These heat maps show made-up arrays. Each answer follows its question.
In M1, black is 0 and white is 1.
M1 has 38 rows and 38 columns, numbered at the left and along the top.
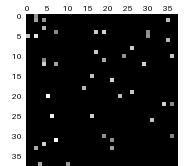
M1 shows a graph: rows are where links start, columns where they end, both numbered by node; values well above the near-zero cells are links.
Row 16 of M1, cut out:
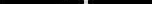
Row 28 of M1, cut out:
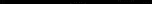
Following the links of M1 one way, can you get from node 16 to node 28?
no
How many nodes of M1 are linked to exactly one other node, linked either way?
10
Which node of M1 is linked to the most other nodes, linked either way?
node 4
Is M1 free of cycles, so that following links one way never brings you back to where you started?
yes
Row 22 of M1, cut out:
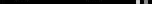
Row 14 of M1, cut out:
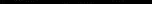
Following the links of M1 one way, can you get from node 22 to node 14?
no
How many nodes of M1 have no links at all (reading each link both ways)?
3
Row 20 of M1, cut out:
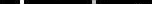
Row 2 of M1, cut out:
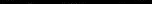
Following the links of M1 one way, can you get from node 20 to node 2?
yes
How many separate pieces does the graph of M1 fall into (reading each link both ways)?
5
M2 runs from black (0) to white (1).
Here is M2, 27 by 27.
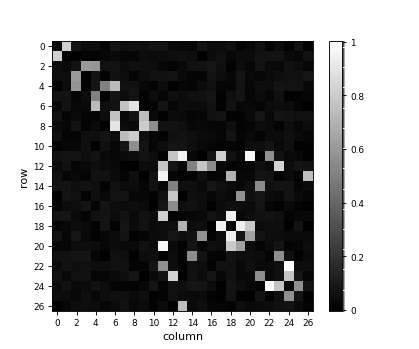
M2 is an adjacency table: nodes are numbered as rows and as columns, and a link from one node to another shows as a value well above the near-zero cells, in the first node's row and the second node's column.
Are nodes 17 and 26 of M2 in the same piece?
yes
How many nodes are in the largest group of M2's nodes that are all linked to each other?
3
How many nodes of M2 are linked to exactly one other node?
8
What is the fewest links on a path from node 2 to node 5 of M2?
2
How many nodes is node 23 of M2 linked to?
3
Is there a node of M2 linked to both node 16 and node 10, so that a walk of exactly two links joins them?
no
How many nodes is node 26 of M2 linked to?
1
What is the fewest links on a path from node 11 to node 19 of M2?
2
